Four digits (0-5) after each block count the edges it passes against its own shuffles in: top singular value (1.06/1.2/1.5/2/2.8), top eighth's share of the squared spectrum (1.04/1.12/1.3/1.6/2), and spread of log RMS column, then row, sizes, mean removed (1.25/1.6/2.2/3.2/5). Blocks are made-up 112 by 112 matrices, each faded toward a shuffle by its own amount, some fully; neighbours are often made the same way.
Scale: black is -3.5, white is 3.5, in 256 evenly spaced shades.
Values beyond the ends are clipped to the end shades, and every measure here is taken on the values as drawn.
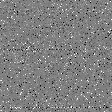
3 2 0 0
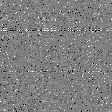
4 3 0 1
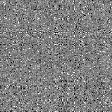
4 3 2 2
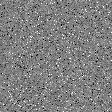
1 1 0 0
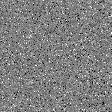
2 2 0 1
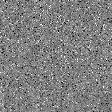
3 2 1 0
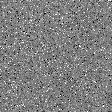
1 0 0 0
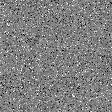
2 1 0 0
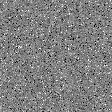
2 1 0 0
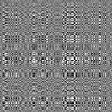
5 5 5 4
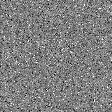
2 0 0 0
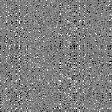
5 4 3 2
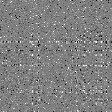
4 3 2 2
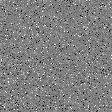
3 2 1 0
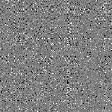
4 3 2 2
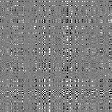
5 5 4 4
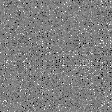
4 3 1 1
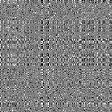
5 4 3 3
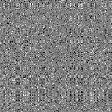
5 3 3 3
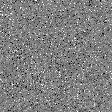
2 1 0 0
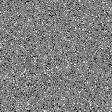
3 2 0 0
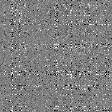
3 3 3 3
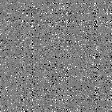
2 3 3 3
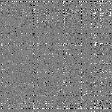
3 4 3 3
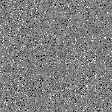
1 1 1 1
